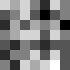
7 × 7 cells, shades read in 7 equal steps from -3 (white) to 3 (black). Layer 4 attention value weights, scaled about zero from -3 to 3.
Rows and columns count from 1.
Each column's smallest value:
-2 -1 -2 -2 -2 -3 0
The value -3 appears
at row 7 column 6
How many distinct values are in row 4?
4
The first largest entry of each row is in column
5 5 7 5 2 1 2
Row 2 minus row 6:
-1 0 -2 3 2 3 -1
